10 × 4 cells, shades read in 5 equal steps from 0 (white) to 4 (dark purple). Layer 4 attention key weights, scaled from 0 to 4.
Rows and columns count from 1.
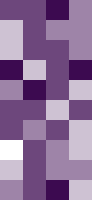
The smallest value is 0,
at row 8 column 1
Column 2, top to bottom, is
3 3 3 1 4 3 2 3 3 3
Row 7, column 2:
2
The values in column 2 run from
1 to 4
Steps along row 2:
up down same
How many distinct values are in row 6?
2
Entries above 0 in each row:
4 4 4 4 4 4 4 3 4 4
